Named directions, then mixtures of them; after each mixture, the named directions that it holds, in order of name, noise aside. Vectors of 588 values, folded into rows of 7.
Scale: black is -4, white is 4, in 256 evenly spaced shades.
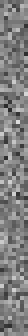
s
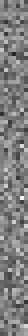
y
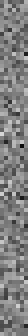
s, y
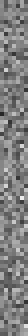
y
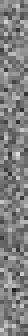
s, y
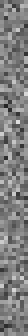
s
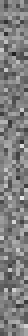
y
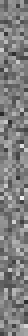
y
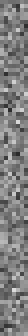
s, y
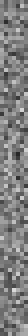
s, y
